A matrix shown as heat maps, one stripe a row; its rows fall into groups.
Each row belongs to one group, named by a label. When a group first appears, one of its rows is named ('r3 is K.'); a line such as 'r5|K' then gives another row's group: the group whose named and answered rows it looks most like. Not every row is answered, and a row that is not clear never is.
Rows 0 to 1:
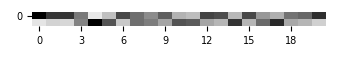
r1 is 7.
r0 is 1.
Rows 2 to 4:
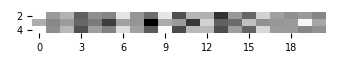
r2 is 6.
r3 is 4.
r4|6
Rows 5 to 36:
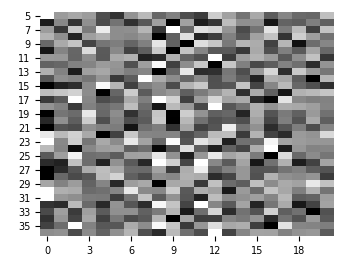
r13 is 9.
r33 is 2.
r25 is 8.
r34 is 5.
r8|9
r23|6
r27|1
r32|8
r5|7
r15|1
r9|8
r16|7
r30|6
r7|6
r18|4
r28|1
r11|4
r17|8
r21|5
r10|5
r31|7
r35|8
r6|5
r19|5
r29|4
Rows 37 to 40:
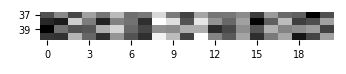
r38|8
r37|2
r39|1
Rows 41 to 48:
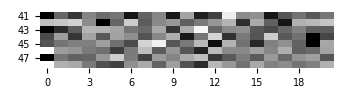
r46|7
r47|1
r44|2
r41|5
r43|1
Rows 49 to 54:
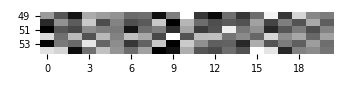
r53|5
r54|9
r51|5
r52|6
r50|5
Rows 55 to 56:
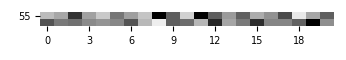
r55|9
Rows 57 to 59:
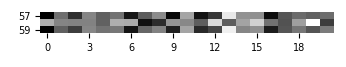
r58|4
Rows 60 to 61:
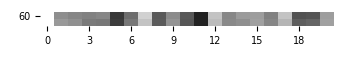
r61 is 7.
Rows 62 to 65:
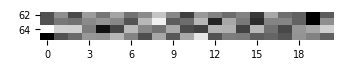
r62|2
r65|1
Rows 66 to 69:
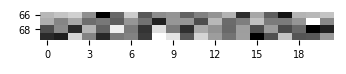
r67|4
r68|2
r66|7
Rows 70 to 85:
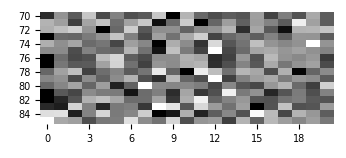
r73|1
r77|1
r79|4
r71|9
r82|1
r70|5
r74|4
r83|8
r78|8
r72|7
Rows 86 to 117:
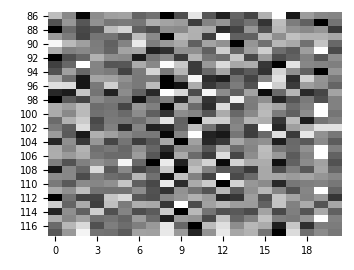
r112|1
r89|4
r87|2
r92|5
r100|4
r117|8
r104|5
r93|8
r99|4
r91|4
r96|9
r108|5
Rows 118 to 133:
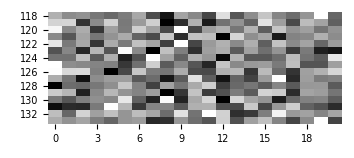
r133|4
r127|9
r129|9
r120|6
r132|6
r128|1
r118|4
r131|1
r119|9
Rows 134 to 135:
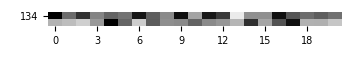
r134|5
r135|7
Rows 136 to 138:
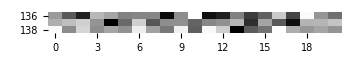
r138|6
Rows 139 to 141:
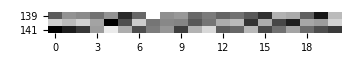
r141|1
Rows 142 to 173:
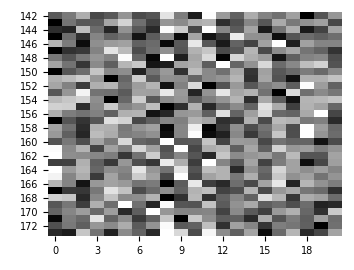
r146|9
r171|5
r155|9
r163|8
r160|2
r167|1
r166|9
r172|2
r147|1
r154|7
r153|8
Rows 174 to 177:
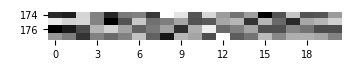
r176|1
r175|7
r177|4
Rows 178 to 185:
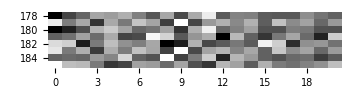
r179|6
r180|1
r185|7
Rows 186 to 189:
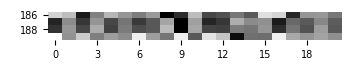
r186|9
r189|6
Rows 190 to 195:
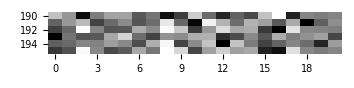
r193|1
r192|8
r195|8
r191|8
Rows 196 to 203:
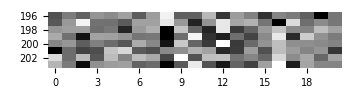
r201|1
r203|9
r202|6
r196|2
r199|9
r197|8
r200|4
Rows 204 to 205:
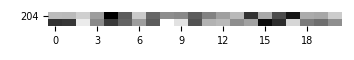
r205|8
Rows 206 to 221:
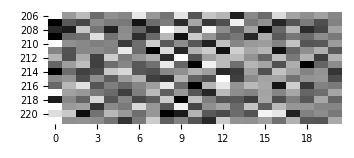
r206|6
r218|5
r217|7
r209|5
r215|4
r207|5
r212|6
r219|6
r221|7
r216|8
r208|8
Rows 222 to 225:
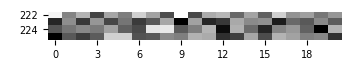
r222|6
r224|2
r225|1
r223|5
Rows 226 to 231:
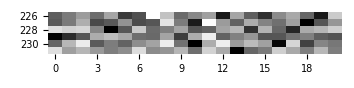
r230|8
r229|1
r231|6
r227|8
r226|2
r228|7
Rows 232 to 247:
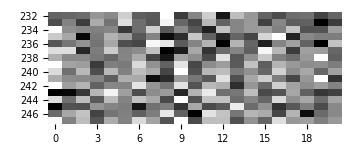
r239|6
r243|1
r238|4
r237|9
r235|9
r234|7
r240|6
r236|2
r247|6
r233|2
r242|6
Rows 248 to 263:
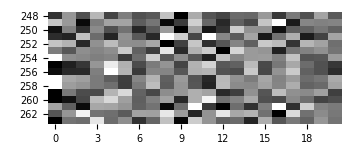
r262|8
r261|9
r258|7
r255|1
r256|1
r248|5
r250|5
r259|1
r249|9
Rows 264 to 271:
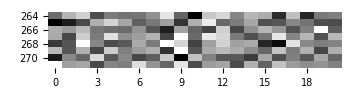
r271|6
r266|4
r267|6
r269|6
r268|8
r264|8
